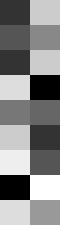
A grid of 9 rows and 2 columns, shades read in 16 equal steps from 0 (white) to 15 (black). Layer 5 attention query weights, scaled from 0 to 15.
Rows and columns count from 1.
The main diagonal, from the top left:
12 7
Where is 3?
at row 1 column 2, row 3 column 2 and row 6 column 1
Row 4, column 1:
2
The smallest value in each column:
1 0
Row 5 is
8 9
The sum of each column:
65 65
